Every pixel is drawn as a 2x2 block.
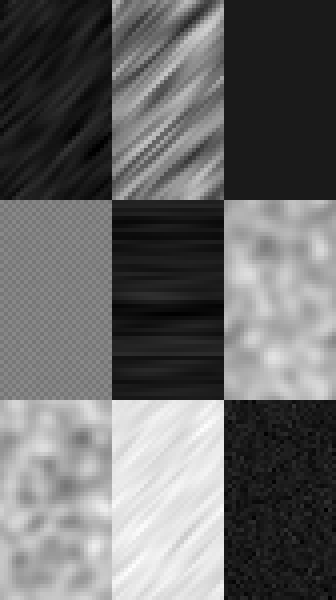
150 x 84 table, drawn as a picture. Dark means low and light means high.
The table splits into 3 rows of 3 panels. Panel 1,1: very low, slanting up to the right, faint in contrast. Panel 1,2: middling, slanting up to the right, strong in contrast. Panel 1,3: very low, flat. Panel 2,1: middling, checkered, faint in contrast. Panel 2,2: very low, streaked across, faint in contrast. Panel 2,3: high, blotchy. Panel 3,1: high, blotchy. Panel 3,2: very high, slanting up to the right, faint in contrast. Panel 3,3: very low, fine-grained, faint in contrast.
